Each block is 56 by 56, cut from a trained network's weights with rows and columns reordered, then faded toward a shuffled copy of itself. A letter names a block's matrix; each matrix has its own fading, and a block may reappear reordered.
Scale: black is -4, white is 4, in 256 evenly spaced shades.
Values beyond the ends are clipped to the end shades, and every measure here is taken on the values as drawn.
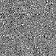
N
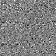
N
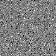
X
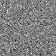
N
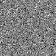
N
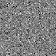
X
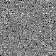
X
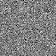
N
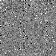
X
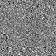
N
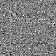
N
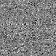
N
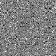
N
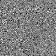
N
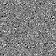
N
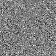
N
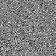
N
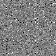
X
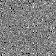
X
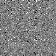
X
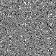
X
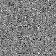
N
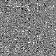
X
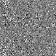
X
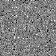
X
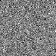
N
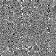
X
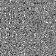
X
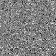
N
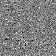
N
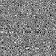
N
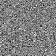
N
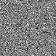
X
